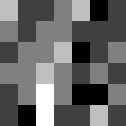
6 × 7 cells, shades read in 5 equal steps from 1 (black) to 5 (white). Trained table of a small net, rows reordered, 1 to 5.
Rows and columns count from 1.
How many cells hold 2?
16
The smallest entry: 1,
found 5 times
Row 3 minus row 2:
-1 1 0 1 -1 0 1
